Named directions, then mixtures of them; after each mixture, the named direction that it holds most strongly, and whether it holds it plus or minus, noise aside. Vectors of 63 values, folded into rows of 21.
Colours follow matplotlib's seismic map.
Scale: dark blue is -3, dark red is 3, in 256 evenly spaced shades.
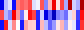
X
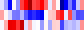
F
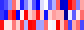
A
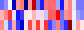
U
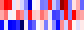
F, minus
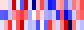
U, minus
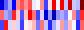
X, plus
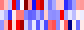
U, minus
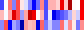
X, plus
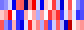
U, plus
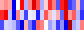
A, minus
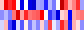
F, minus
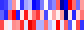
A, plus
